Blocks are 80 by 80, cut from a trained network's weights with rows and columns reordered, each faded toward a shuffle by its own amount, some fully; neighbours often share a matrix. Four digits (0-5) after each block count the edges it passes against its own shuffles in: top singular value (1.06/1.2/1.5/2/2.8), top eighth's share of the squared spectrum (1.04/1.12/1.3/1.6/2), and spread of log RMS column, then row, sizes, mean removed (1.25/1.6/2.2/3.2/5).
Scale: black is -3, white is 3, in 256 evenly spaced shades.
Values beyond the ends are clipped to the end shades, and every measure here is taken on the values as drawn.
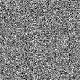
3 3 1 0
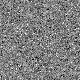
1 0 0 0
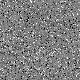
1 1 0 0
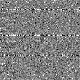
4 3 1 2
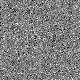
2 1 0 0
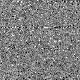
3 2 0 1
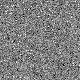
0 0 0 0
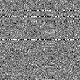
4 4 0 3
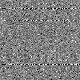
4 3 0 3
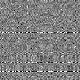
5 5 1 3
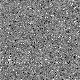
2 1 0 0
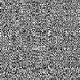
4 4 2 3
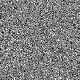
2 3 0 1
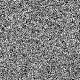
2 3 0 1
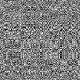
4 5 2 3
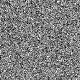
2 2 0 0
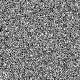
2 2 0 0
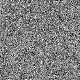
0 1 0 0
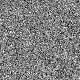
0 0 0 0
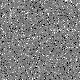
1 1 0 0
